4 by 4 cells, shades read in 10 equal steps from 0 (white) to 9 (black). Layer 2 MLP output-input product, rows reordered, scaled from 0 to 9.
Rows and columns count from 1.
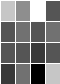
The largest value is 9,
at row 4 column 3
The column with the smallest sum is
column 4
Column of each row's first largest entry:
4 1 3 3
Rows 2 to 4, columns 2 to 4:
5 6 5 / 6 7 6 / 5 9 2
